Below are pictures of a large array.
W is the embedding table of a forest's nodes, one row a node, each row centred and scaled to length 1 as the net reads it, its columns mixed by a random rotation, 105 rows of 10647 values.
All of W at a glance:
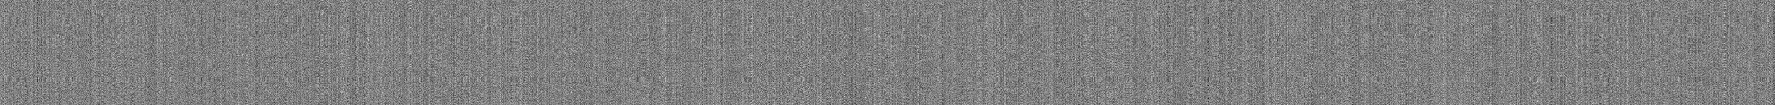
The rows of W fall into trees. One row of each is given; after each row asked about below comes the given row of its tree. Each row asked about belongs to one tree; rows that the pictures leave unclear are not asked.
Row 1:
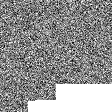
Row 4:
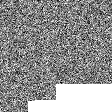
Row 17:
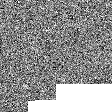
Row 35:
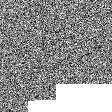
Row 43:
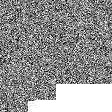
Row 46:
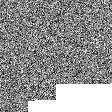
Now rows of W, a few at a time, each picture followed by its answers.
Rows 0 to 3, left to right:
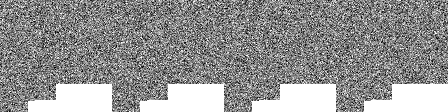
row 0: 35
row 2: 17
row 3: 43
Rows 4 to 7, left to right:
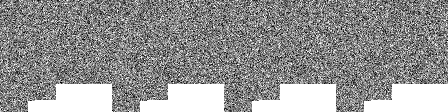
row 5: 1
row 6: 46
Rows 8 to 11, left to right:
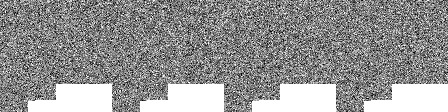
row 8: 1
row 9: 46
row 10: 35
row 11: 4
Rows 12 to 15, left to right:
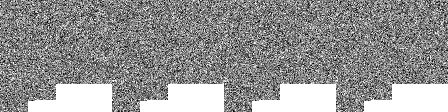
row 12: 43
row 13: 35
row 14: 35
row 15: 43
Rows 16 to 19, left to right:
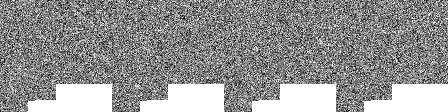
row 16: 43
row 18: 46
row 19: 17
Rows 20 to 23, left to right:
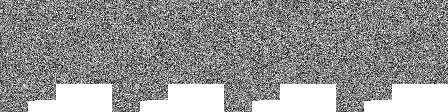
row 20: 17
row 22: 46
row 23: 17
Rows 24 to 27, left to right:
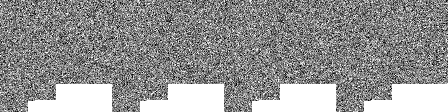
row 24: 43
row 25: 46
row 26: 46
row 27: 1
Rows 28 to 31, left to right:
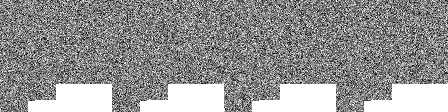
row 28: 4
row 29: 43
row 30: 4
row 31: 46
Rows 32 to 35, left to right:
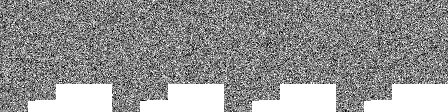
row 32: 1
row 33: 46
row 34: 35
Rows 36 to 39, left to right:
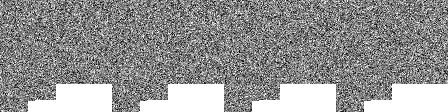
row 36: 43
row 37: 43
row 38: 17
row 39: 35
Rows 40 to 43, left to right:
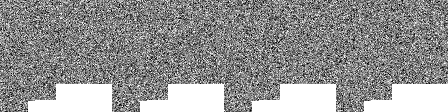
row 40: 35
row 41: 17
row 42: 17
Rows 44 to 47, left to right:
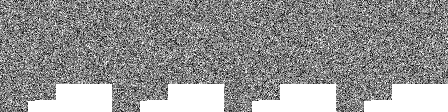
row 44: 17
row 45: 35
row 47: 46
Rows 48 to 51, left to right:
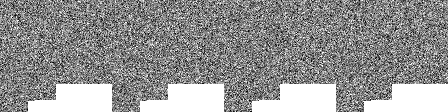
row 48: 17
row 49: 1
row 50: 35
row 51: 17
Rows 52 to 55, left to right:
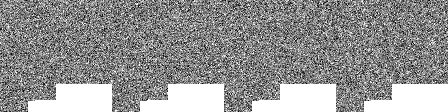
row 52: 35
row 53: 1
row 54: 43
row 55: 46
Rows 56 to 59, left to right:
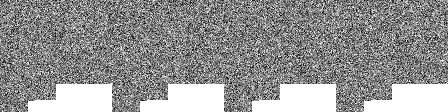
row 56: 43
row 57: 46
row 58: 46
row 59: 43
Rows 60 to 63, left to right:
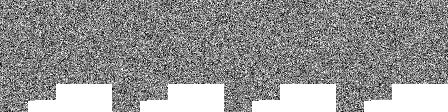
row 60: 35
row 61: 1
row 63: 35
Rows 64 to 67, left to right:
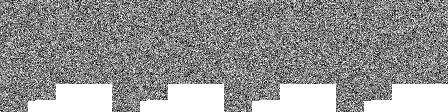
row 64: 1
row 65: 46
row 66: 1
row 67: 17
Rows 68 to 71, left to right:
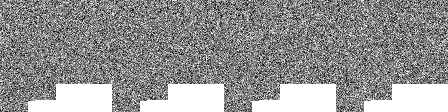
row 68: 35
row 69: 43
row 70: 17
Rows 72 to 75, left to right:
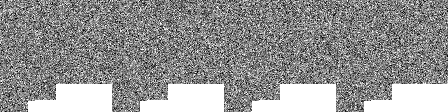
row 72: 35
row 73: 46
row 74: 43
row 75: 35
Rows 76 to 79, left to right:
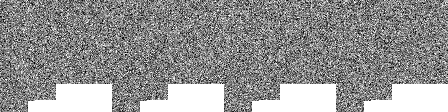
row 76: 46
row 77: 17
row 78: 17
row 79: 17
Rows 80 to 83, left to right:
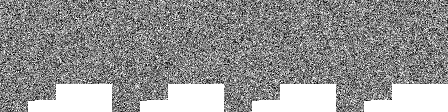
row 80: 17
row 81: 17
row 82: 43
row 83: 46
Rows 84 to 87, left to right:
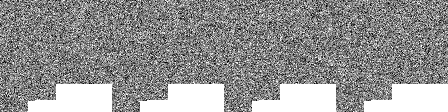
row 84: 43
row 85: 17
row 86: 43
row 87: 1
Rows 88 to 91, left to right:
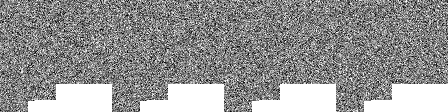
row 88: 46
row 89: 17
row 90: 35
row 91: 1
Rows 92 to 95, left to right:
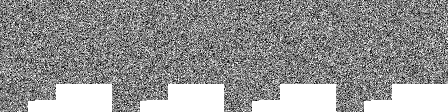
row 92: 1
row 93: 35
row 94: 43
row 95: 46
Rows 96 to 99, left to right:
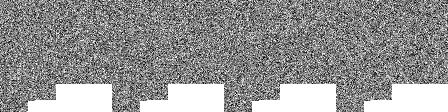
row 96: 43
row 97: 4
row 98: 17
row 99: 46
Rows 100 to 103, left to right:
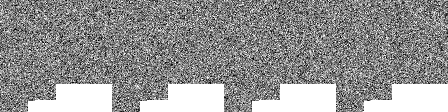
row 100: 43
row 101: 17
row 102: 46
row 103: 43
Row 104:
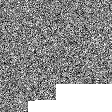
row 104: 46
